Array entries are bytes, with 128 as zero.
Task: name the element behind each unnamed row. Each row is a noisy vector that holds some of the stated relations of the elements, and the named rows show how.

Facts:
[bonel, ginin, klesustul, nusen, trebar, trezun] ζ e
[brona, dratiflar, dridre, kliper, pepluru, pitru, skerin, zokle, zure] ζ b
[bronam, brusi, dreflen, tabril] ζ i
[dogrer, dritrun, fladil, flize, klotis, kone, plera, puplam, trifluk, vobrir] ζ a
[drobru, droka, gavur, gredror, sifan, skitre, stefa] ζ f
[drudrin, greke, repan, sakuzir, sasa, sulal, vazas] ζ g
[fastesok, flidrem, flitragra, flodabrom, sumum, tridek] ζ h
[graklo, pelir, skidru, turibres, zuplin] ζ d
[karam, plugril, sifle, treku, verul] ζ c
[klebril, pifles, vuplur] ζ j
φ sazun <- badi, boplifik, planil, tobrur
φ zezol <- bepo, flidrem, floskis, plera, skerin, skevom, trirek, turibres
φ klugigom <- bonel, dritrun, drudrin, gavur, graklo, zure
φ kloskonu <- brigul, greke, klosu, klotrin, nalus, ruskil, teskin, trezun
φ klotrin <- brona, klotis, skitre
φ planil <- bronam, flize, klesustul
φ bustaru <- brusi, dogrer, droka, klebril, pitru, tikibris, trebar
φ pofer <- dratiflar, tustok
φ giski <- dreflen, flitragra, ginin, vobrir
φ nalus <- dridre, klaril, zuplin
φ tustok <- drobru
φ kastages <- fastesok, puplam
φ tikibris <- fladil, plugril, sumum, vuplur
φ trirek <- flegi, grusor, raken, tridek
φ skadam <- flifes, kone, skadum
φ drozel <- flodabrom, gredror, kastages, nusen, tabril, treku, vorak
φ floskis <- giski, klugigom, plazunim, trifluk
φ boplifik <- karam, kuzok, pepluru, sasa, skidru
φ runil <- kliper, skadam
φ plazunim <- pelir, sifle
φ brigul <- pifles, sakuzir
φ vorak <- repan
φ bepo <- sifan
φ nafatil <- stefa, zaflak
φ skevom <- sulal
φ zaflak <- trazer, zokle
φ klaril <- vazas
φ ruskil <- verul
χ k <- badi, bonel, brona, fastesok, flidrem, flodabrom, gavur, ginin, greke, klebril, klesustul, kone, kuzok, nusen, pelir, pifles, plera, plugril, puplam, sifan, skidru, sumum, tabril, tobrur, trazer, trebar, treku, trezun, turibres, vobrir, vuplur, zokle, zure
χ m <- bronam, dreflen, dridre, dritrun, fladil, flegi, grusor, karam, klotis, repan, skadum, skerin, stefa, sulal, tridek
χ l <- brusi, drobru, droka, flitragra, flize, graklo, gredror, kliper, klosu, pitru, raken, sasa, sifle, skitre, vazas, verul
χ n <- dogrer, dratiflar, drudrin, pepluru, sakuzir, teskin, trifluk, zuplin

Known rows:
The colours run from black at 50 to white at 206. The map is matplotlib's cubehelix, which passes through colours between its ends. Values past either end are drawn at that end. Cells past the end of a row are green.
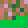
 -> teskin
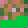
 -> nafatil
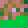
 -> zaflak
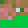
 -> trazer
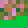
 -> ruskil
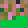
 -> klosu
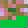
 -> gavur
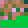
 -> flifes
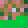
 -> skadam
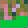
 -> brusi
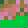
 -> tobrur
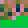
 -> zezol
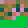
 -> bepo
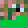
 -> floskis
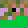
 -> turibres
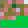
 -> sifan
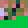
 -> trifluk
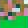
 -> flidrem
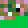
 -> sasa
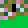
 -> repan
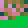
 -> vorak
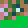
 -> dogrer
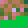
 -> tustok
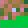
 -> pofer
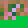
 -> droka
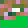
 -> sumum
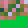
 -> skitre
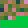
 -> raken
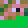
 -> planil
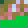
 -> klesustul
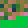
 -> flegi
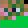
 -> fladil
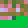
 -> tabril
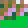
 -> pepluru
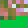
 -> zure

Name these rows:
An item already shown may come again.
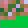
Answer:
skitre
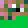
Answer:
klugigom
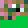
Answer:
klugigom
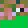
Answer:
pifles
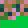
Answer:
trirek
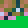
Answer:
plera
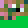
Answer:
klugigom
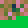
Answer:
stefa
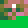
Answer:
sifle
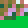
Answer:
pepluru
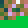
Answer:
karam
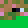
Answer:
dreflen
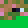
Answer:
dreflen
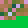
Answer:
gredror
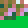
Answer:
pepluru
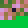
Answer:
skidru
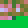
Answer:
tabril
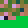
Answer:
flize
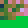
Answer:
skerin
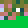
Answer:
puplam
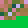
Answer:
gredror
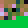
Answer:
dritrun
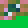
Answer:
vazas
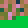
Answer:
klosu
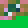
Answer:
vazas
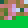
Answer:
trezun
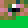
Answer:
graklo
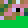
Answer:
boplifik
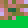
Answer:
gavur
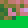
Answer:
dridre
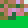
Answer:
dratiflar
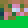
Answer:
pitru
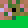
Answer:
zuplin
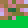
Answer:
gavur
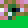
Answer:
drudrin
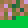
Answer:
teskin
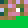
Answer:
treku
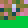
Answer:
flitragra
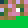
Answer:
treku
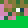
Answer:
kone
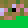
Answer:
pelir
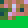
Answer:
verul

